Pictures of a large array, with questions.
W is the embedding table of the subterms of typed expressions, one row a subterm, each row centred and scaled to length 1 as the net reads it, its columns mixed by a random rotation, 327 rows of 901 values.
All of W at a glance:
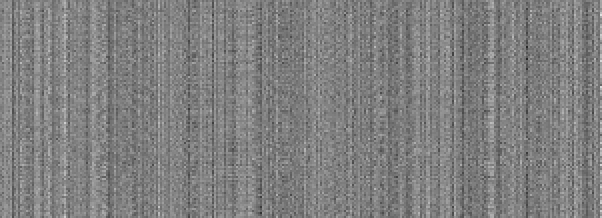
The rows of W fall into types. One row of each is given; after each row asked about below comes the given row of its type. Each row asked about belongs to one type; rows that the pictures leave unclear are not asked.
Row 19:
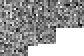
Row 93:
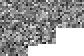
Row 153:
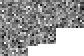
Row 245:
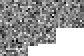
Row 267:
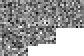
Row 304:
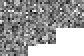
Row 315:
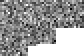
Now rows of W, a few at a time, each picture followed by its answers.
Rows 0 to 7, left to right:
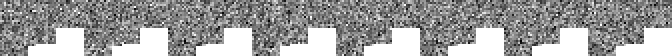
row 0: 304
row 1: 245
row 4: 315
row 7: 93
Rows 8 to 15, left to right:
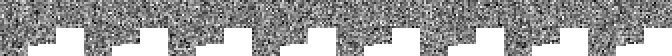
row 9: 315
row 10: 245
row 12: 267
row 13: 19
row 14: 267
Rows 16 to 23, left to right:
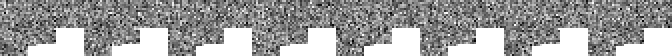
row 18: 304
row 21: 315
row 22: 315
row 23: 315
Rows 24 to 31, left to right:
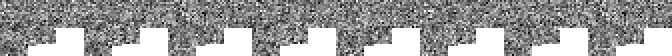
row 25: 93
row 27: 304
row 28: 267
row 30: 315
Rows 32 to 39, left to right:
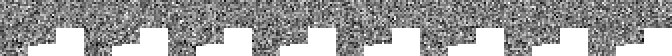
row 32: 245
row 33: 93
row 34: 304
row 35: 93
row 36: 267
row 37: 267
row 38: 245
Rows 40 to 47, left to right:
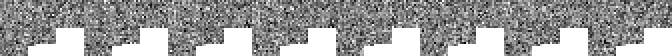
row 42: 19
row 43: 19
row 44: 93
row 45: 93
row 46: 153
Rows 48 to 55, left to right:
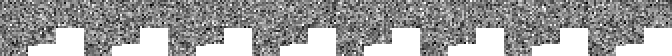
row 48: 267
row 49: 93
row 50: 267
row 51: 153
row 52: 315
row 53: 93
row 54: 153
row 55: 93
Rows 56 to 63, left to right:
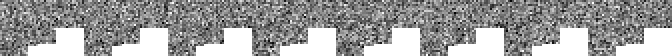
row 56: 315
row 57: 153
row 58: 315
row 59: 245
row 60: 93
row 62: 304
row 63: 245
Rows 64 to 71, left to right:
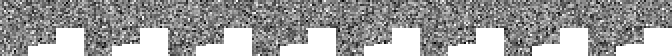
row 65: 267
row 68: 304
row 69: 267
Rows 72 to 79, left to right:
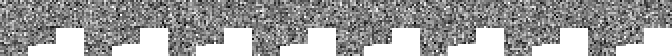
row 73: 19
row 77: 153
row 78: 245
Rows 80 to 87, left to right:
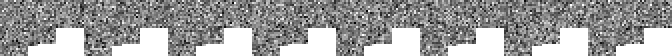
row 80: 153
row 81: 245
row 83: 315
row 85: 267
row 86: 304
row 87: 267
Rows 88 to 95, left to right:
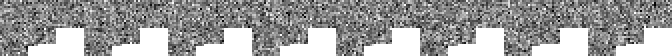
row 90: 315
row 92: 315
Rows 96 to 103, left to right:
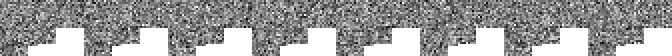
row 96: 93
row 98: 153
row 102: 267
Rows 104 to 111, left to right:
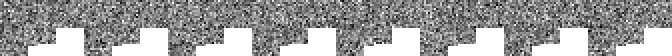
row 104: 304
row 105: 245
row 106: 93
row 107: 315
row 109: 19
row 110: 315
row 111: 245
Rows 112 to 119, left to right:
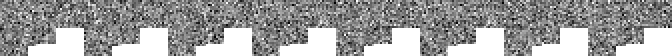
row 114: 153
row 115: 153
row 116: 267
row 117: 153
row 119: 19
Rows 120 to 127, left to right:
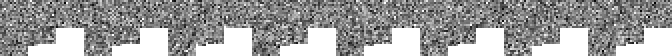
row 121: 267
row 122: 245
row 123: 93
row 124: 267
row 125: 153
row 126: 245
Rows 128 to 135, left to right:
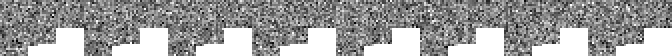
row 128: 245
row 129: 304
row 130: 315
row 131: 267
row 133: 304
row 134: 304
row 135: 153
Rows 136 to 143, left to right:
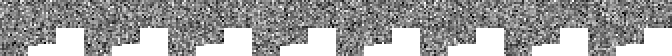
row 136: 93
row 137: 153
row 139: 19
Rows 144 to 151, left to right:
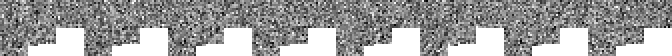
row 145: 267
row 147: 267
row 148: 153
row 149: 245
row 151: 19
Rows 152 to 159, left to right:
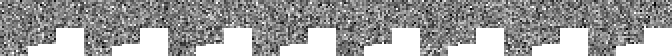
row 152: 153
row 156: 304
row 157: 245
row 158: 19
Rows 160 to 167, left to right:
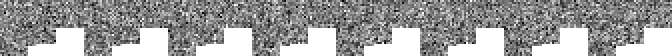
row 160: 315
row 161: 267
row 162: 245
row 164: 304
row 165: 93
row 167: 93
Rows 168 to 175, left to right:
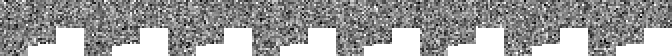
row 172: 153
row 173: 93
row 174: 153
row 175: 245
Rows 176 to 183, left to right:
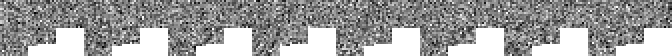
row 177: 267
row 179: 245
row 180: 245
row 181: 267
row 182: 93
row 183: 153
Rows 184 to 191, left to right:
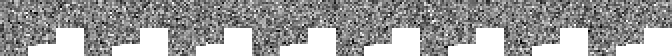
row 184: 304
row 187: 153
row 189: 304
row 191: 245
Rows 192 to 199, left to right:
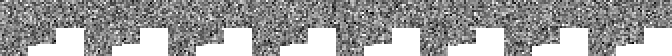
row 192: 315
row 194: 315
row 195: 153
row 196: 304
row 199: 93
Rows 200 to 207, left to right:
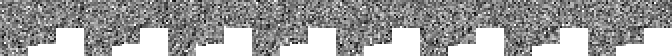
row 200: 153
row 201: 153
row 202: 245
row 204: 153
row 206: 267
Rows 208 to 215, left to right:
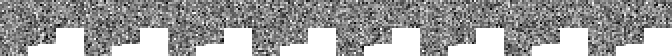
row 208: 153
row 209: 153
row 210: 315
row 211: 245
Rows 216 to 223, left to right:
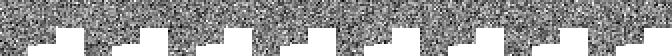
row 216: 93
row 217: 93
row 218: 245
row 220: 304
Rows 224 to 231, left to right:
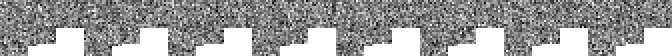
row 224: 153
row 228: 315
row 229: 267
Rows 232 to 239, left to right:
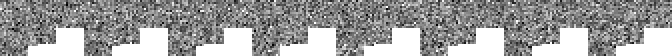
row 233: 304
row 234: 304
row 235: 93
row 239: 93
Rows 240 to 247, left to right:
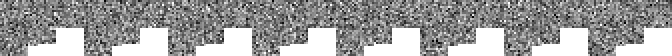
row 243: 153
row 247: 93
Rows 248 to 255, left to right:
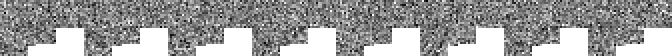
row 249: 267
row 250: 245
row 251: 267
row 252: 19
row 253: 245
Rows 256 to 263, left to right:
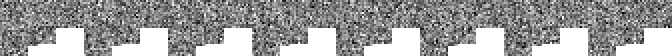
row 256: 267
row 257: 245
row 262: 267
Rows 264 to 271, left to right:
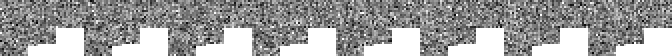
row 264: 93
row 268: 315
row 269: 19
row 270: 19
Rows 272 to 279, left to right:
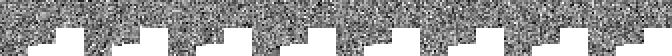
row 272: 93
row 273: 245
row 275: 19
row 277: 19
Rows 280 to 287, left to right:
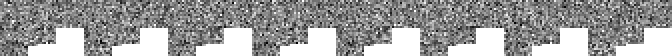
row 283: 93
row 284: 267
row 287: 245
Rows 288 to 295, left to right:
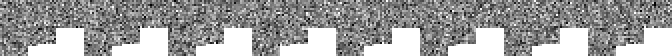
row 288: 267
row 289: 19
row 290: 304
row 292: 93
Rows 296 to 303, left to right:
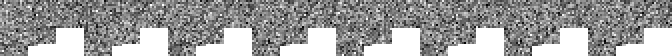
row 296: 19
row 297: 304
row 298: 93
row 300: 315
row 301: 93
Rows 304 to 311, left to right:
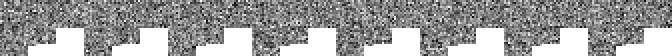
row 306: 19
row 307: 267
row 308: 267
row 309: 245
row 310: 267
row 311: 19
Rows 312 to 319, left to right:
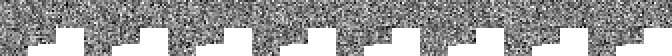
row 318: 19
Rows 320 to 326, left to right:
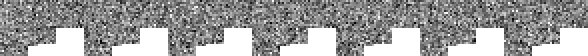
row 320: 19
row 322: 153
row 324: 93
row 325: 315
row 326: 304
